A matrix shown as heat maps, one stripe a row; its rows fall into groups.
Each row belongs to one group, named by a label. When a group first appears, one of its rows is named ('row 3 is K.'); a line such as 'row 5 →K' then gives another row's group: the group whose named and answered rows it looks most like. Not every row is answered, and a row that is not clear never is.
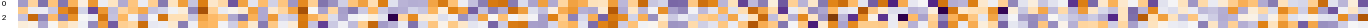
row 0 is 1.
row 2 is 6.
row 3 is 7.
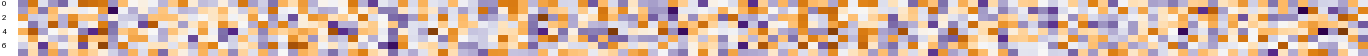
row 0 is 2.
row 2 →1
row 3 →1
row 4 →7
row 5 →2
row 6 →6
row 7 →1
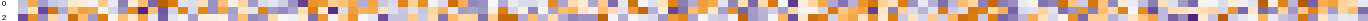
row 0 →2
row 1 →1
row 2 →2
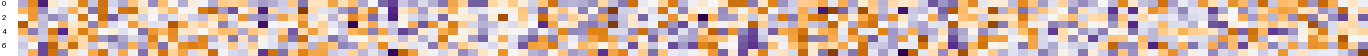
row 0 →2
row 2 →2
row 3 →7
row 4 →1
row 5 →1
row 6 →1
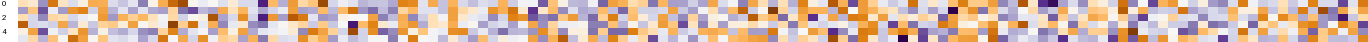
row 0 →6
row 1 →2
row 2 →7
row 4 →2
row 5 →6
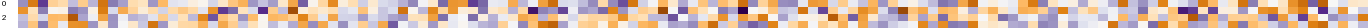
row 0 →2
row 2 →6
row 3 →1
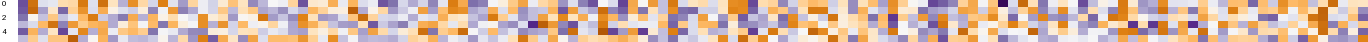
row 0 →2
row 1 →2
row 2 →1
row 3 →1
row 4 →2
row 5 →6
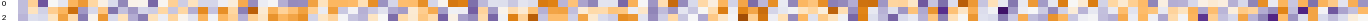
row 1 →6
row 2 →6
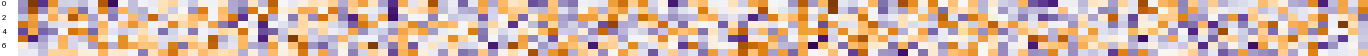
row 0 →6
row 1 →6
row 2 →1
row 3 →7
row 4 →2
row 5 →7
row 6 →7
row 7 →6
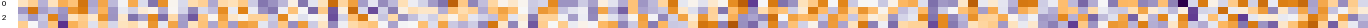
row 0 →2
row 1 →2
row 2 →1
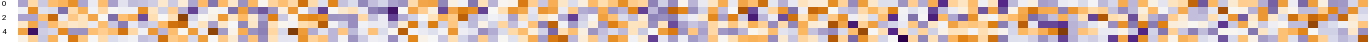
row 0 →6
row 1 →2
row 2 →1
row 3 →6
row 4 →7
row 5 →6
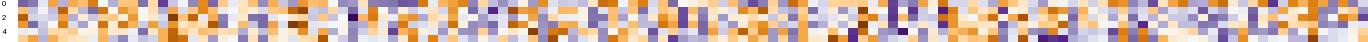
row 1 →7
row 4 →6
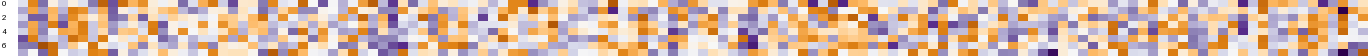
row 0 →7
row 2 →1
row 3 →1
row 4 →1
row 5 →2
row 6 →1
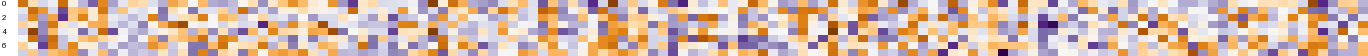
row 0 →7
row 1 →2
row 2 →1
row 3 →6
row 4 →6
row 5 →1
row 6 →1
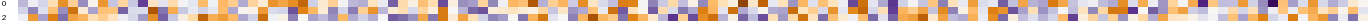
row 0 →6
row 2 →1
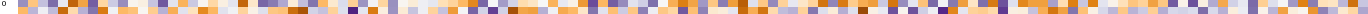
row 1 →7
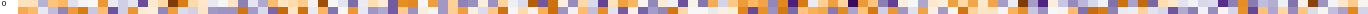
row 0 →6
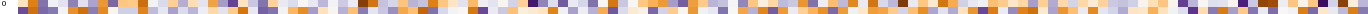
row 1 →2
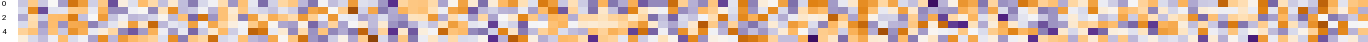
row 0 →2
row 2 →6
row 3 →1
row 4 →1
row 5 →7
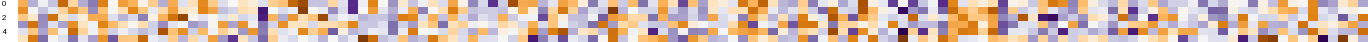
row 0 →7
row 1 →7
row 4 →6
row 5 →7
